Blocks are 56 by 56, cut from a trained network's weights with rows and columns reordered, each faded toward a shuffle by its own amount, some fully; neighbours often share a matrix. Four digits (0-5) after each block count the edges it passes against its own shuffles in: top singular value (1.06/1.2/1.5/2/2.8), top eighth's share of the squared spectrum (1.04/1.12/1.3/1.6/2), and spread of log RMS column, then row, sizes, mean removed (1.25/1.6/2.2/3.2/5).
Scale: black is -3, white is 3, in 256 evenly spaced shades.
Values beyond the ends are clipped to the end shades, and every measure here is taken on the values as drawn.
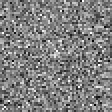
2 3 0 1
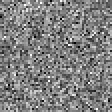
1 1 0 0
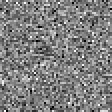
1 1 0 0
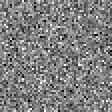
0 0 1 0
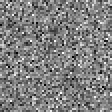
0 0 0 0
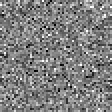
0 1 0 0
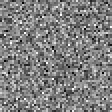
1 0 0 0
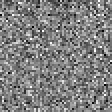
3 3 0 1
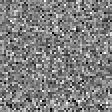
2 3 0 1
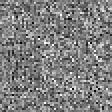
3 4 2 2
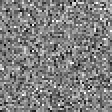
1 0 0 0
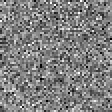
2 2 0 0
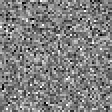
0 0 0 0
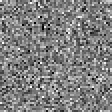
2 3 0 1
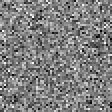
0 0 1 0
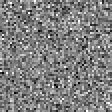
0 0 0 0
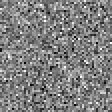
0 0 0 0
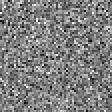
1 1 0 0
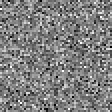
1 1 0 0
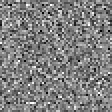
2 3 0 2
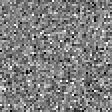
0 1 0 0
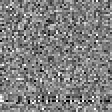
3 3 0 2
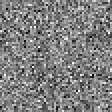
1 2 0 1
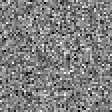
2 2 0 0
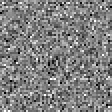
2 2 0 1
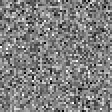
1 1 0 0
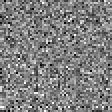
2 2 0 1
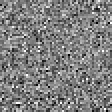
2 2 0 1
